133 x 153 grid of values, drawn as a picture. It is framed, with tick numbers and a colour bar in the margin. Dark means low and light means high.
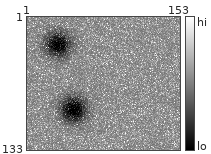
Histogram: heavy tails on both sides. Dips: two. Odd rows or columns: none.
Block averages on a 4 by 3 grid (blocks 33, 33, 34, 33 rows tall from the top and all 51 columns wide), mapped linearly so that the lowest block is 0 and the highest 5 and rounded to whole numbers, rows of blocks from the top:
0 5 5 | 3 5 5 | 1 3 5 | 4 5 5
